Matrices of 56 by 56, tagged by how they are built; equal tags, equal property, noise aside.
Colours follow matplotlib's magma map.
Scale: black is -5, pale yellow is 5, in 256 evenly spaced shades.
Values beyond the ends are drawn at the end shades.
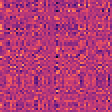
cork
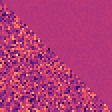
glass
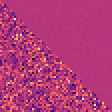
glass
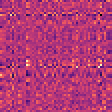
cork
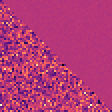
glass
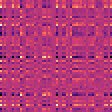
cork
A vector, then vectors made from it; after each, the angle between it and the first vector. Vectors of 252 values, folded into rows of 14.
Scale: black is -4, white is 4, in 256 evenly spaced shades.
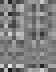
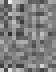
nearly opposite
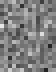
partly opposed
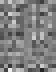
nearly opposite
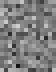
partly opposed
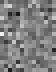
partly aligned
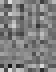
nearly opposite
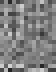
nearly parallel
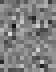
partly aligned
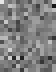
orthogonal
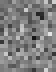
orthogonal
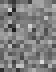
partly aligned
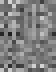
nearly opposite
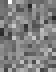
partly opposed
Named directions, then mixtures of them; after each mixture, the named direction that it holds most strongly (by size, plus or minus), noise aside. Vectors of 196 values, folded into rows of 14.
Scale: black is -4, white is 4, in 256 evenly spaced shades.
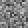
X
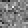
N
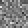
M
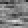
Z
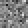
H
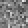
X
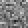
X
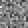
X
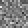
M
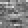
Z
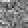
N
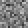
X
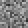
X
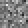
H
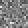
M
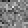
N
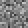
X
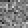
N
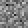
X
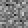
X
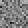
M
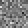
M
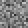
X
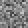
X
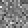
M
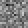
X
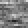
Z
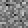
X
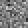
X
